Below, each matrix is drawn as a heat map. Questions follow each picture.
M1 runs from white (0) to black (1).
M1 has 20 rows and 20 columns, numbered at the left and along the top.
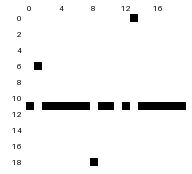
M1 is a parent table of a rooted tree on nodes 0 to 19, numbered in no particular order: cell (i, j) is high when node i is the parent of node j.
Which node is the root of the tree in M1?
11
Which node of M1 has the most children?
11
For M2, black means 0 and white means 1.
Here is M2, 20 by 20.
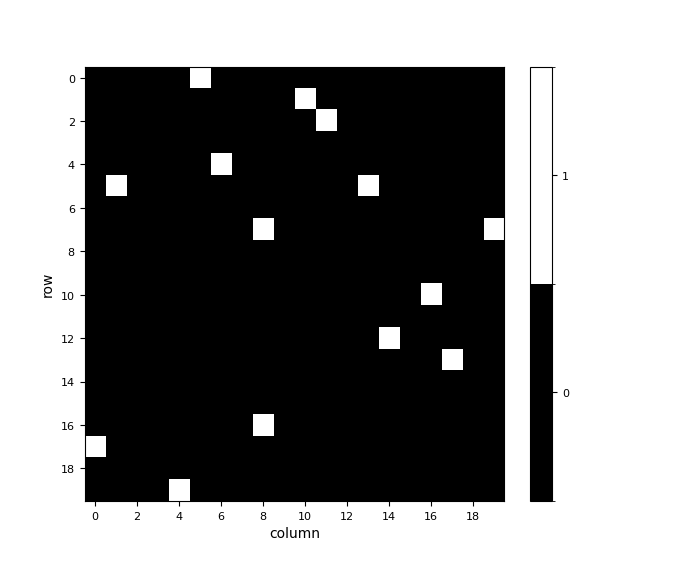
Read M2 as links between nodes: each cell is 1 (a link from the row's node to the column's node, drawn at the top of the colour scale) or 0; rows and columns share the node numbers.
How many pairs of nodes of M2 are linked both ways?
0
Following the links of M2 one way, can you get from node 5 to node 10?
yes
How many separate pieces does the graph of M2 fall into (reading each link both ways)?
7
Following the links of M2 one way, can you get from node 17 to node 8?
yes
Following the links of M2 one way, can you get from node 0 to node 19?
no
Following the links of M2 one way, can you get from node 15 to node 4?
no
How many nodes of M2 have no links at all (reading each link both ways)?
4
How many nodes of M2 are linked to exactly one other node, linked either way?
5
